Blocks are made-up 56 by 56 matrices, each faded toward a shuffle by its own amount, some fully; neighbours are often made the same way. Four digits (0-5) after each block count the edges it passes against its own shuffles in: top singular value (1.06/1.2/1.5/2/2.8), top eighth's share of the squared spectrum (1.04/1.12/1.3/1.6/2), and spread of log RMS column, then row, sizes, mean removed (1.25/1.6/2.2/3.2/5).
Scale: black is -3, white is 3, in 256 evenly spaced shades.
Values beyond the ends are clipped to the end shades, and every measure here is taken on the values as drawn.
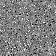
0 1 0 0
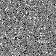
1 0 0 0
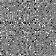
3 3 2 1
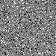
2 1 0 0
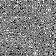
3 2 0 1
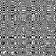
5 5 3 3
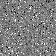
2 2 0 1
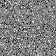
3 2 0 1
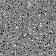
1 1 0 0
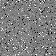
0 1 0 0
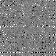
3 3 2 2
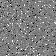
0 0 0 0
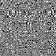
4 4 2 2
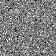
2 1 0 0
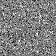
1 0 0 0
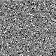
1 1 0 0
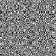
4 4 2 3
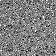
1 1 0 0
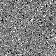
0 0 0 0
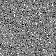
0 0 0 0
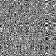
4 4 2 2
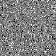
3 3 1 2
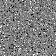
1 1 0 0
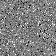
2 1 0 0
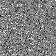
2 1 0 0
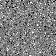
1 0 0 0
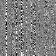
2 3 4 0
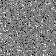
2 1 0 0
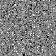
3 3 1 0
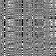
5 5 4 2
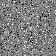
2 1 0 0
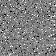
2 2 0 0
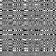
5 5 3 4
